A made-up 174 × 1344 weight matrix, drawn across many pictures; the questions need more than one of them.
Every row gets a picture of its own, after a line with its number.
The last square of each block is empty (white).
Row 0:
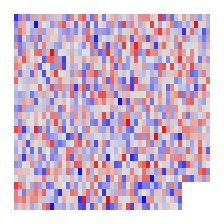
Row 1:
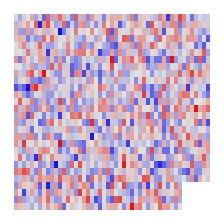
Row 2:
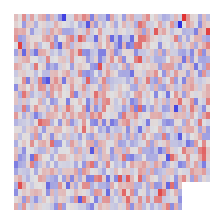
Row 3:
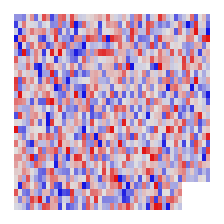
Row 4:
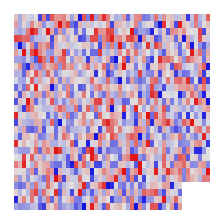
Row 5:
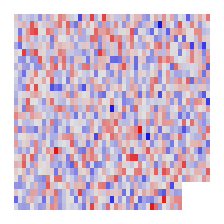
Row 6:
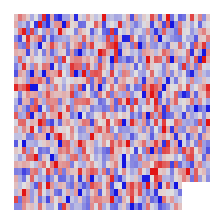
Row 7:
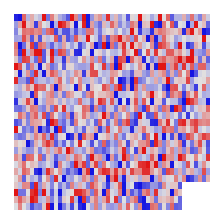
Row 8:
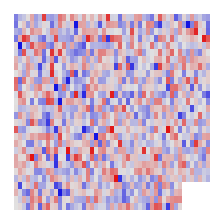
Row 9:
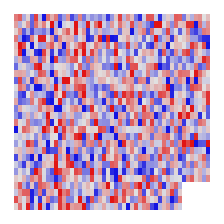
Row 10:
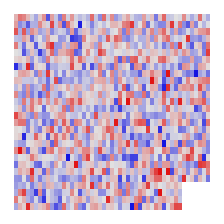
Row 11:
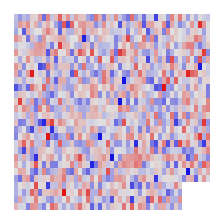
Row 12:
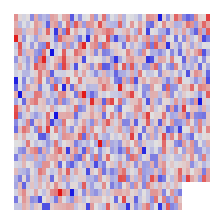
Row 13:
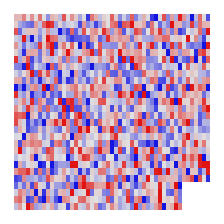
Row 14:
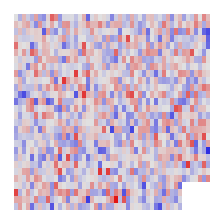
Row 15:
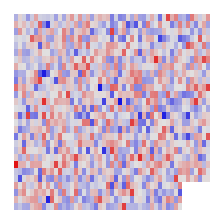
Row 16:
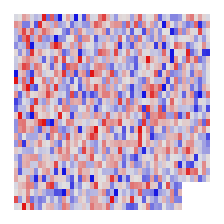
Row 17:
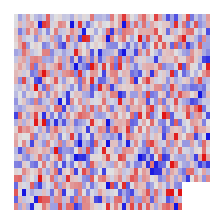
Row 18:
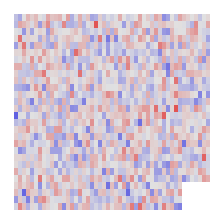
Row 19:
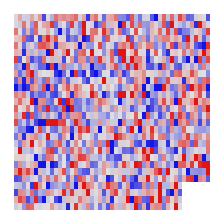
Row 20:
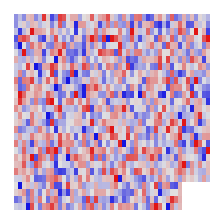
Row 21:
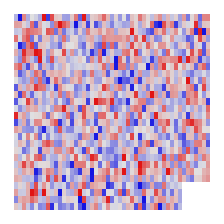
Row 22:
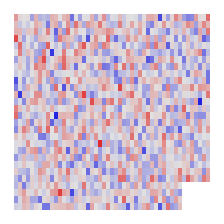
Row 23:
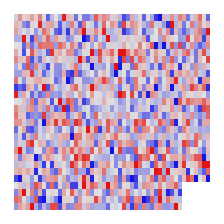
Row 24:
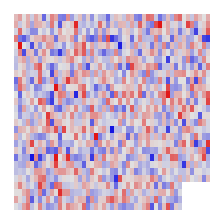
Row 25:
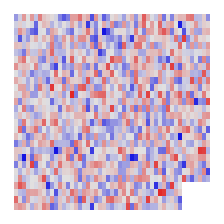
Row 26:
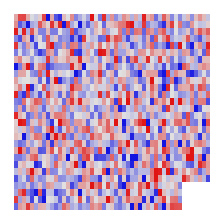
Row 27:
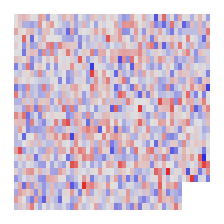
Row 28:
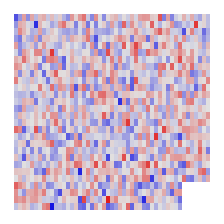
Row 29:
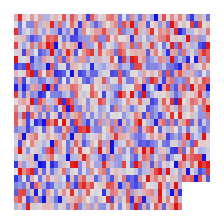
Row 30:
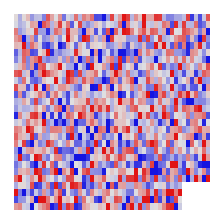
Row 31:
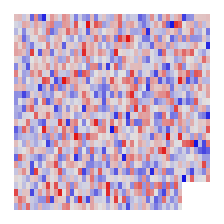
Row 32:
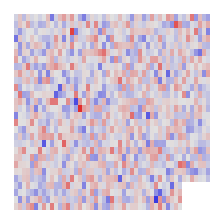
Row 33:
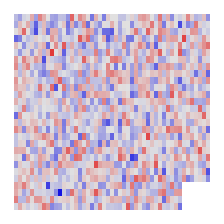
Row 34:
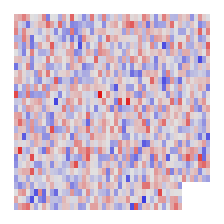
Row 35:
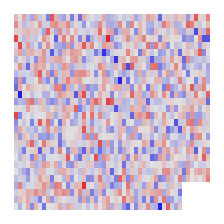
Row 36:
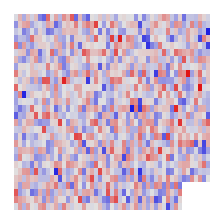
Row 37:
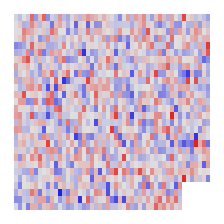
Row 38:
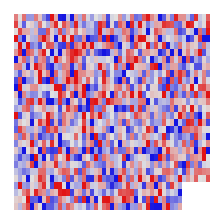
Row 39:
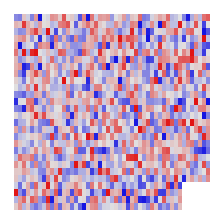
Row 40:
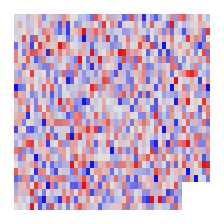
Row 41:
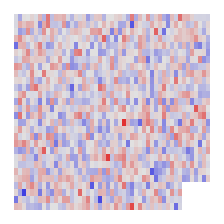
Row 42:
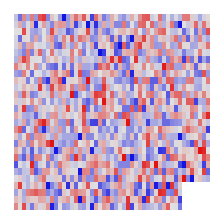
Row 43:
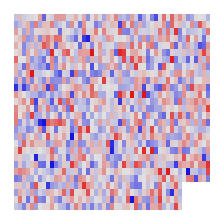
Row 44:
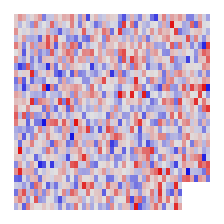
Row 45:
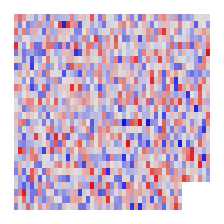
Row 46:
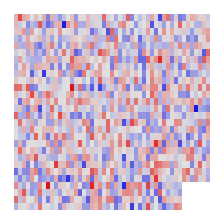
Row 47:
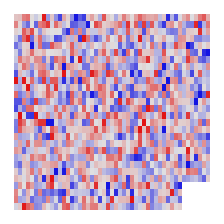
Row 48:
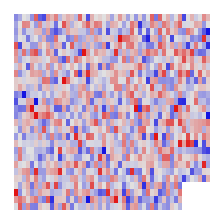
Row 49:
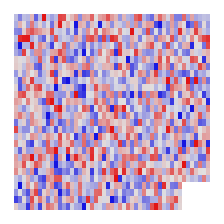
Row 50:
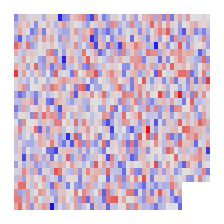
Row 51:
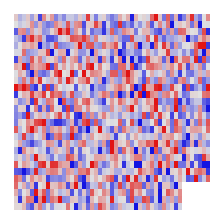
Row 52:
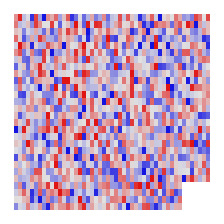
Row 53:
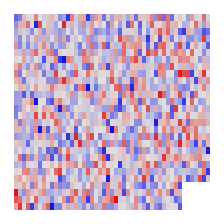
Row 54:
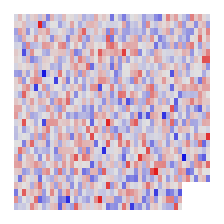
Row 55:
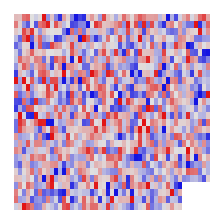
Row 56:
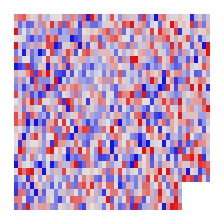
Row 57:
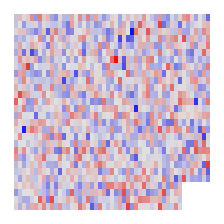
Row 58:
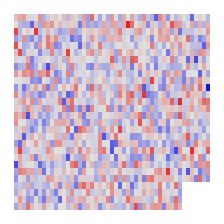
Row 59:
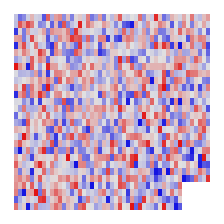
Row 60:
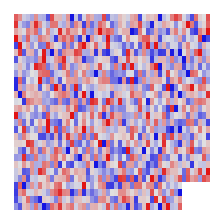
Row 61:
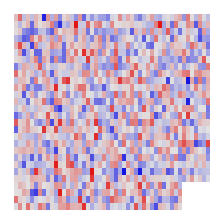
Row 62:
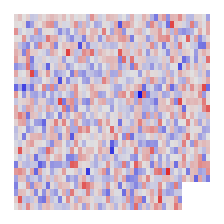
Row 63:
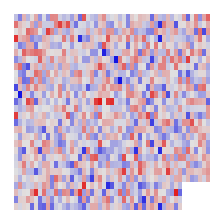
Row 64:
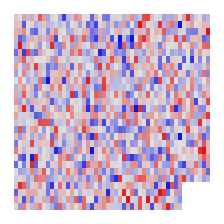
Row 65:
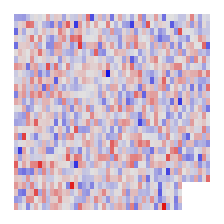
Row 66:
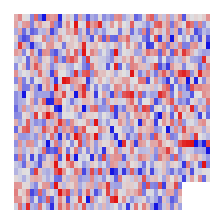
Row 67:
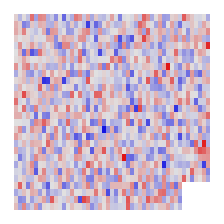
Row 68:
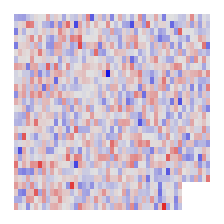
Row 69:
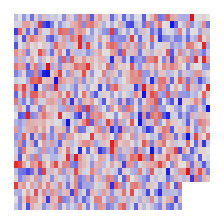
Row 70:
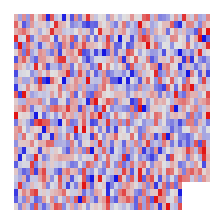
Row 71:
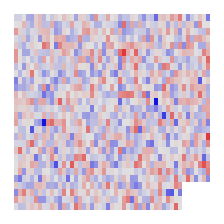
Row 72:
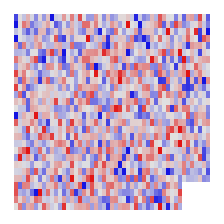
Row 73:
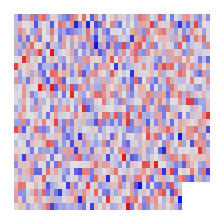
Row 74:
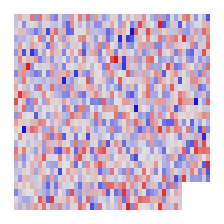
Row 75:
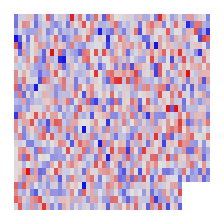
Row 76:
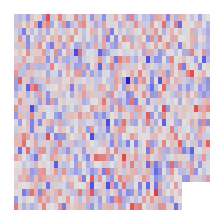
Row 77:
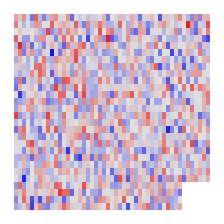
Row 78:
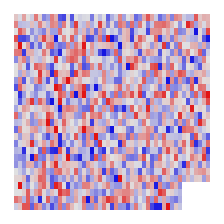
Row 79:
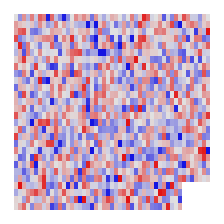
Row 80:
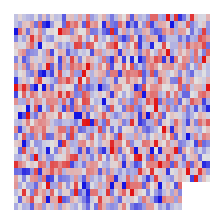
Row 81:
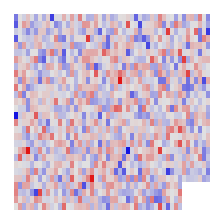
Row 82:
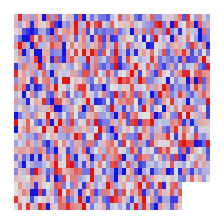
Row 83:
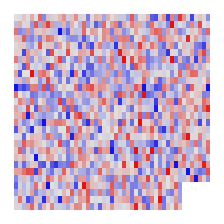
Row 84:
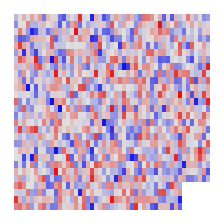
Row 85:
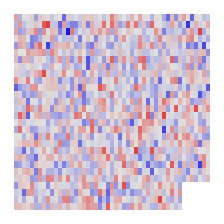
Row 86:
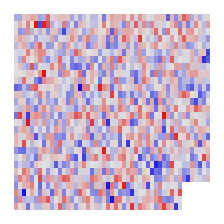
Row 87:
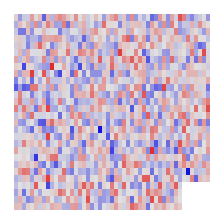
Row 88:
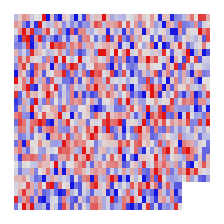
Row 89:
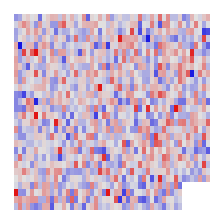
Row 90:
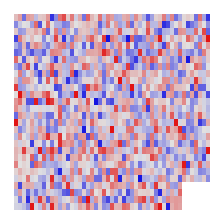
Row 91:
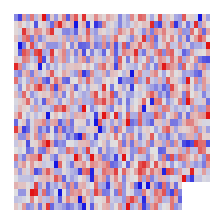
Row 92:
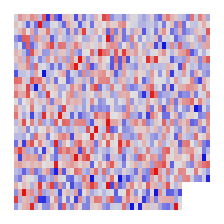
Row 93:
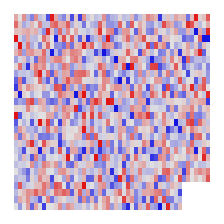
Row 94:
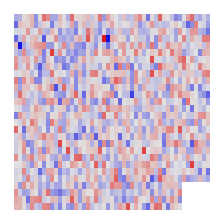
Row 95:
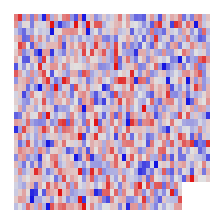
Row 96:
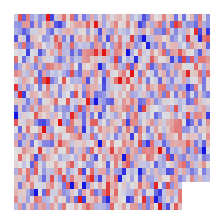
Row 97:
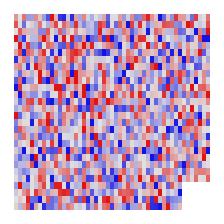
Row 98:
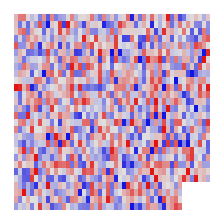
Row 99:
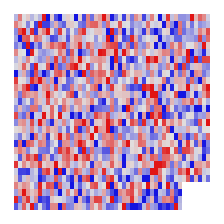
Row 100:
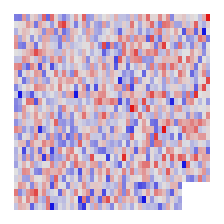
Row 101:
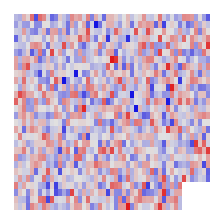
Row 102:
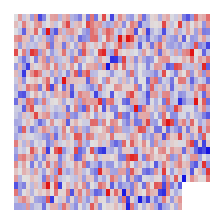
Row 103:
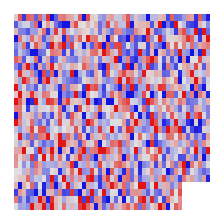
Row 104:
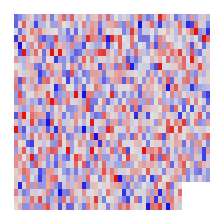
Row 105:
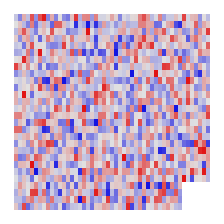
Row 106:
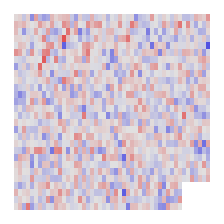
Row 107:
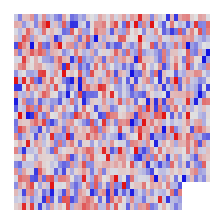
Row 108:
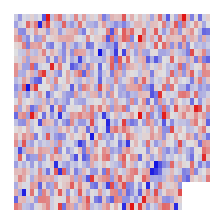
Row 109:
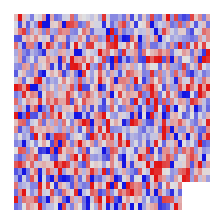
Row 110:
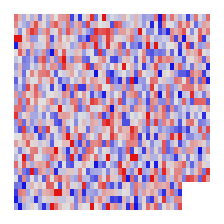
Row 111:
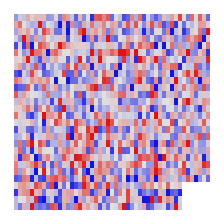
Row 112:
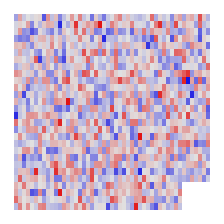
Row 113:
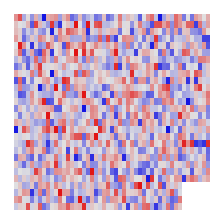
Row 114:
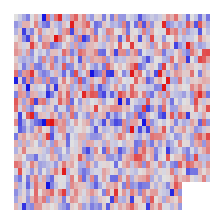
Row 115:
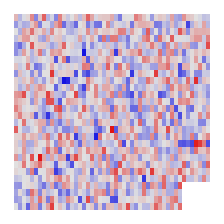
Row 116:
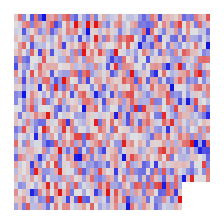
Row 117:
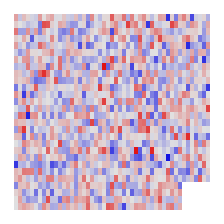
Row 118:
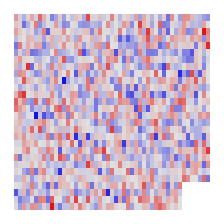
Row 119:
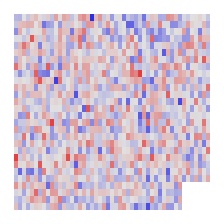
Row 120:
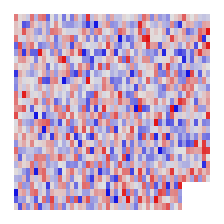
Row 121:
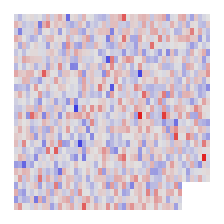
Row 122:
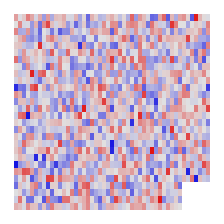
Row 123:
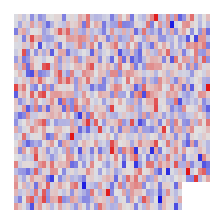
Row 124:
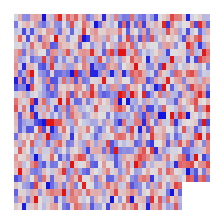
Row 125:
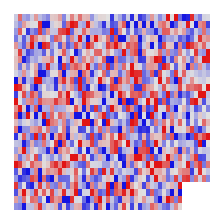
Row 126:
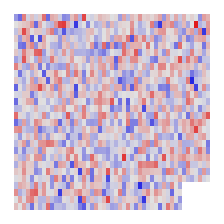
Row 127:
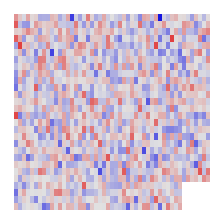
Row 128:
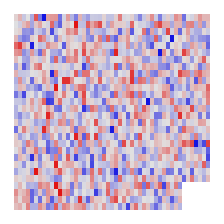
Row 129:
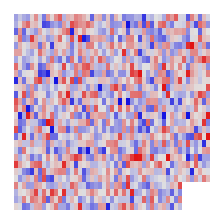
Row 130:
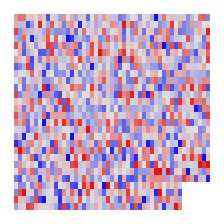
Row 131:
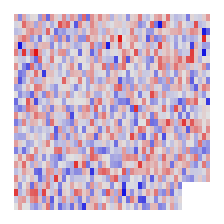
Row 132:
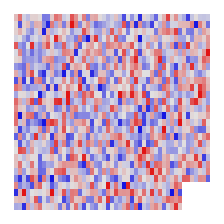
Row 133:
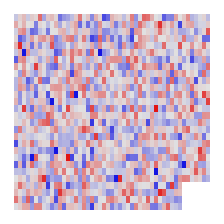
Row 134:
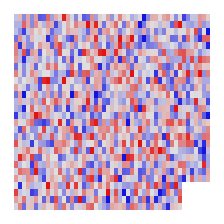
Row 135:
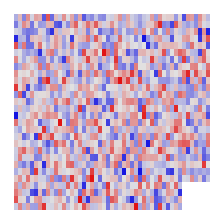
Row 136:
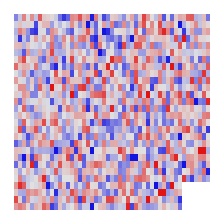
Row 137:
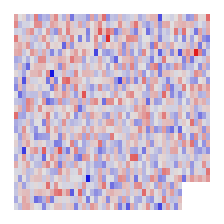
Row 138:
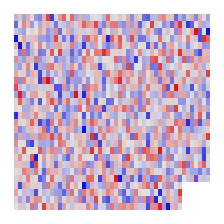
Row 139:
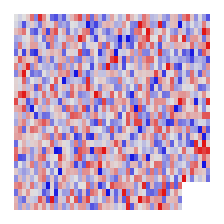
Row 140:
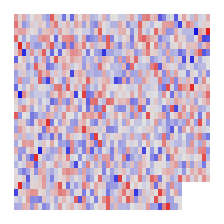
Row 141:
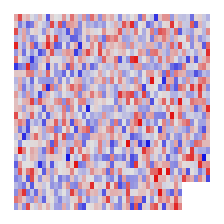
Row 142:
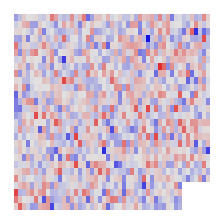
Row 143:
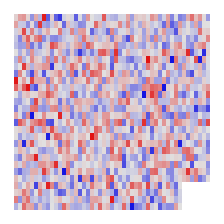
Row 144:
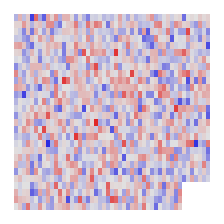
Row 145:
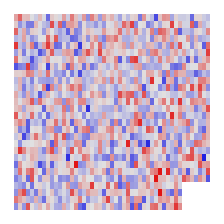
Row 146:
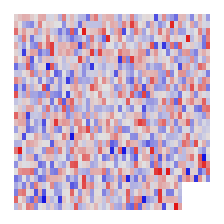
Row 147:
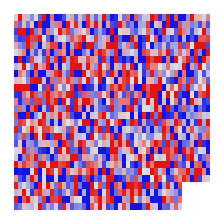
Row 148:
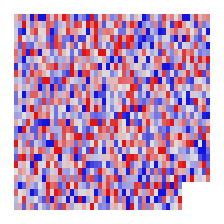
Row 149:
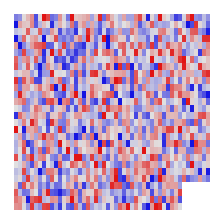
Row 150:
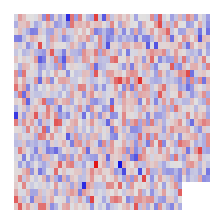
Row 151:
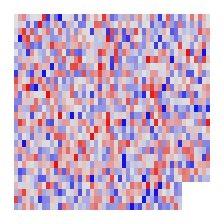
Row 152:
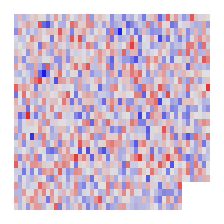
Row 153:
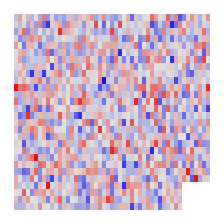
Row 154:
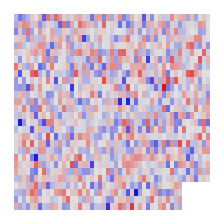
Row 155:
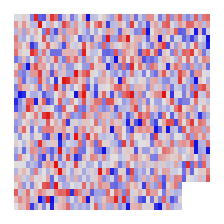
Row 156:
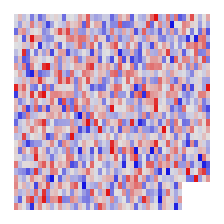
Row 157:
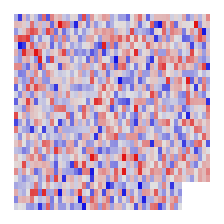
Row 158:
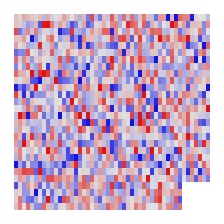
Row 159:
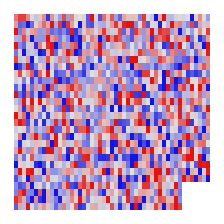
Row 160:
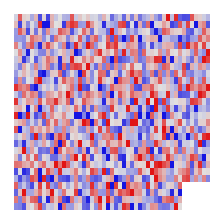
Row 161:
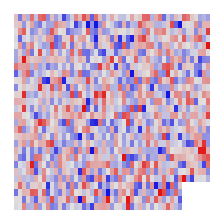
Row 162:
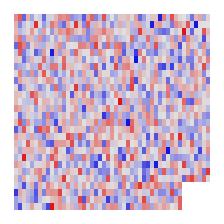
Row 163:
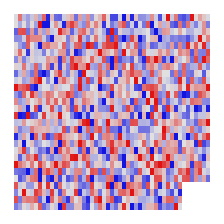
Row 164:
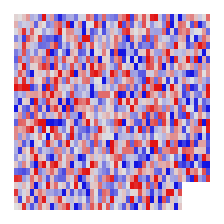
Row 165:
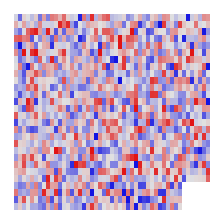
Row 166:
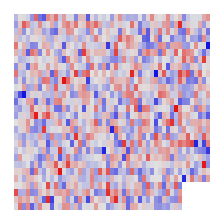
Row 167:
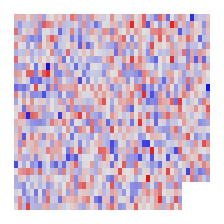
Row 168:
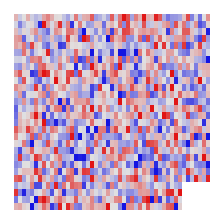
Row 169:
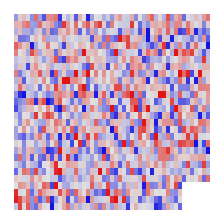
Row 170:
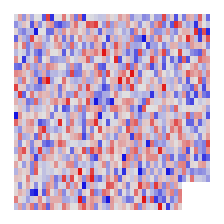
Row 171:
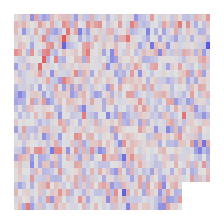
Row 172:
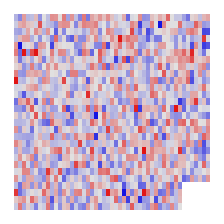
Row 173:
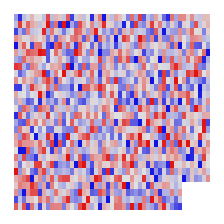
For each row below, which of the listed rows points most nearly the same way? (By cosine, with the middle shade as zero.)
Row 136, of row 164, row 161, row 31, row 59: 161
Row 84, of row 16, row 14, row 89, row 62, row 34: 14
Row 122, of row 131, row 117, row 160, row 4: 117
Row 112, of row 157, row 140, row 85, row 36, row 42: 36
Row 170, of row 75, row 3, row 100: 75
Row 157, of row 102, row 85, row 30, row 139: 102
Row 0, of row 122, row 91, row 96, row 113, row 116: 91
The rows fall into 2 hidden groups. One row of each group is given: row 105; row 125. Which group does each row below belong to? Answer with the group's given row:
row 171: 105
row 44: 125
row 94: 105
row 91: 105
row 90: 105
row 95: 105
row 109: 125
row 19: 125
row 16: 125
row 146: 125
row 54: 125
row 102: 105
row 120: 105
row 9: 105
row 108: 125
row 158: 125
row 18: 125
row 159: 125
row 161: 105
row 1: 125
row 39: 105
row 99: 125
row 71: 125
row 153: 125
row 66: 105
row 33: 105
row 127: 105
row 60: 105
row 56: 125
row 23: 125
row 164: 125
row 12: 105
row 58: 125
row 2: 105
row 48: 105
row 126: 105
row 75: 105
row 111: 125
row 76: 125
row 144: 105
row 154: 125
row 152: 125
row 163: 125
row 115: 105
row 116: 105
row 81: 105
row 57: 105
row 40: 125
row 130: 125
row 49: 105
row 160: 125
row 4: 105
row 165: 105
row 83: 125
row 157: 105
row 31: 105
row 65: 125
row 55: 125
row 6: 125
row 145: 125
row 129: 125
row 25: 105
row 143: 125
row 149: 105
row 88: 125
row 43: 125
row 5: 105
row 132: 125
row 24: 105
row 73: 105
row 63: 105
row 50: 105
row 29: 125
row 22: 105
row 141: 125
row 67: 105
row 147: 125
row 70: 105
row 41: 125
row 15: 125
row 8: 105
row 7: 105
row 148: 105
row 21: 105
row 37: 105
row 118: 105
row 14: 105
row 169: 105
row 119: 125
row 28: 105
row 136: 105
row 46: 125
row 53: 105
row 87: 125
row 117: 125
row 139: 105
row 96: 105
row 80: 125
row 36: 105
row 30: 125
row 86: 125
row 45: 125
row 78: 105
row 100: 105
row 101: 105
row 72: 105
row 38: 105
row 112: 105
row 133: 105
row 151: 125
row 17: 125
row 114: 125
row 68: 125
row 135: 105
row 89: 105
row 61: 105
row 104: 105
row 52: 105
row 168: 125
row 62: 125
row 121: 125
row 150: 105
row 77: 105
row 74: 105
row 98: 125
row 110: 105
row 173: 125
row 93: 105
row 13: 125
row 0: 105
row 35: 105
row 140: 105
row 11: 125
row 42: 105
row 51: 125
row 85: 125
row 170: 105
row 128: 105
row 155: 105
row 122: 125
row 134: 105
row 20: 105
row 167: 125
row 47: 125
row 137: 105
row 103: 105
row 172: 105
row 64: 105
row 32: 105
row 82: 105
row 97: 105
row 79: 105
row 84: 105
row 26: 125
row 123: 125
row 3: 105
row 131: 105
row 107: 125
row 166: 105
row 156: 125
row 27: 125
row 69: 125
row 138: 105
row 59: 125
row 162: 105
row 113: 105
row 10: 125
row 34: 125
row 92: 125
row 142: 105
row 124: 125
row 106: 105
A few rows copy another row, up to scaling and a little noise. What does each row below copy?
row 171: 106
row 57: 74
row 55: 47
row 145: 141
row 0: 28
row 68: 65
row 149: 94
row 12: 22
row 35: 93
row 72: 81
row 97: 38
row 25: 136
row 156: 123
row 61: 82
